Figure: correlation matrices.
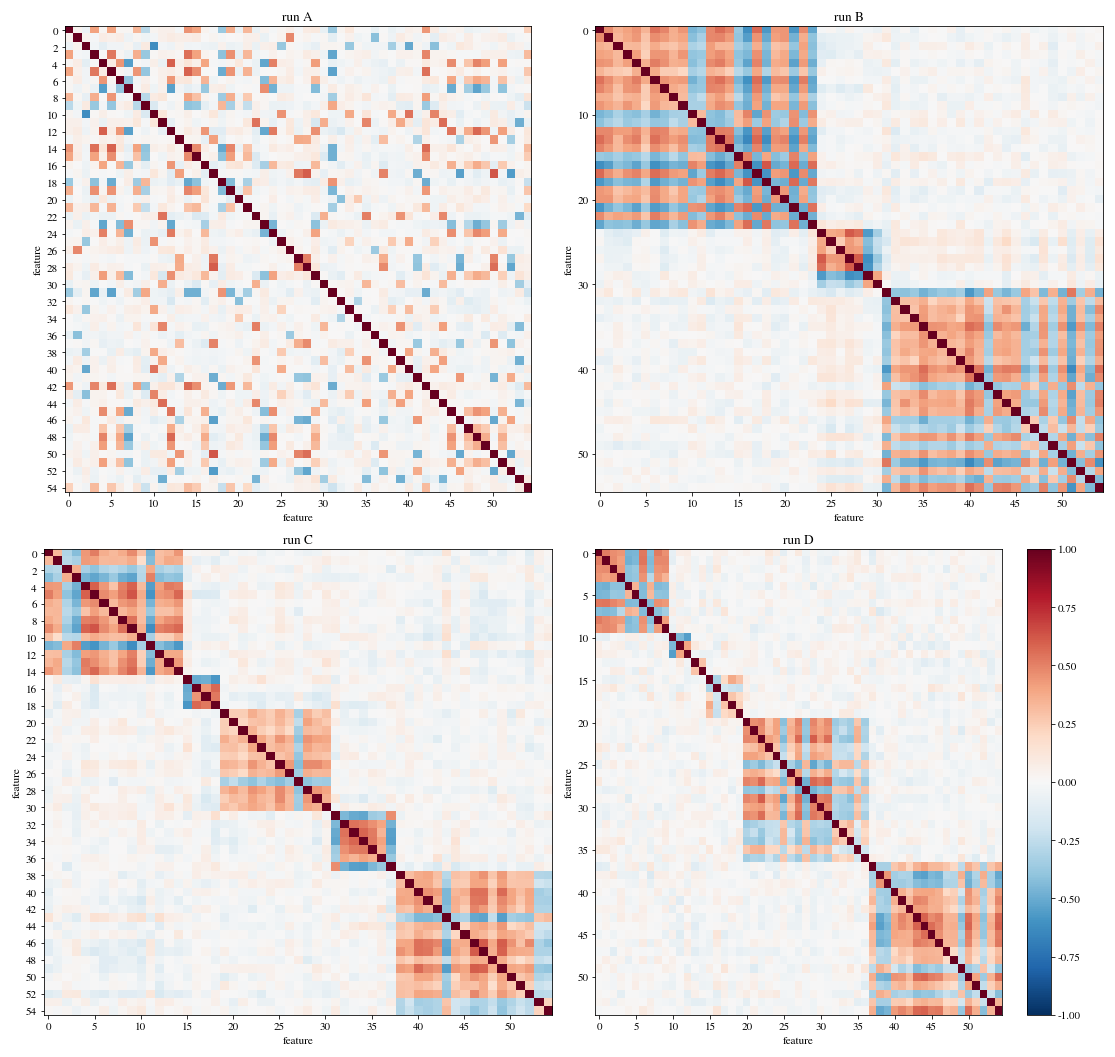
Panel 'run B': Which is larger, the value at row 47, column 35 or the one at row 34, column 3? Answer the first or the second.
the second
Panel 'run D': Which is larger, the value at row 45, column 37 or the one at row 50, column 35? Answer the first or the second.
the first
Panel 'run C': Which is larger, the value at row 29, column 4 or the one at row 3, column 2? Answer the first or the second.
the second
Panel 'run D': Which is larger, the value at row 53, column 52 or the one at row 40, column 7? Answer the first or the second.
the second
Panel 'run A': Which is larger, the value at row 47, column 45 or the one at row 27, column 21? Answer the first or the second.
the first
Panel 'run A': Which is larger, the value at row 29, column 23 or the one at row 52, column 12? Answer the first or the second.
the second
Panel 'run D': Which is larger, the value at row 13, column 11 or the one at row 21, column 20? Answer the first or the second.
the second
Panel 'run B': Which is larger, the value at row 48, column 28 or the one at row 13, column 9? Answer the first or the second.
the second
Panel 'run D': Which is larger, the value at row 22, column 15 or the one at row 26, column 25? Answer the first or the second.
the first
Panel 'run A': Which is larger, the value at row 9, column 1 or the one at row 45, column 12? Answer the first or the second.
the second
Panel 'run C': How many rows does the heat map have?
55
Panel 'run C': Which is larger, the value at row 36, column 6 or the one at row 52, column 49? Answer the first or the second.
the second
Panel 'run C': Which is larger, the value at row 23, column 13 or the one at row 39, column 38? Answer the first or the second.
the second
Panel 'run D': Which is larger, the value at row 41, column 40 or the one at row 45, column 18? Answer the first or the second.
the first
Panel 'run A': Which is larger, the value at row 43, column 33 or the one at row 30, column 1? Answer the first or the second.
the first
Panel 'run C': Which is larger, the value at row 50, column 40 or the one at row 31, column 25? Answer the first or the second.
the first
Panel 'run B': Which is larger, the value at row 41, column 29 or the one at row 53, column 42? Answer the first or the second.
the second
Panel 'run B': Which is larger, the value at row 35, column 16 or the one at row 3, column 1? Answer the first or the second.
the second
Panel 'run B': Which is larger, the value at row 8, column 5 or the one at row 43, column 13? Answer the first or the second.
the first
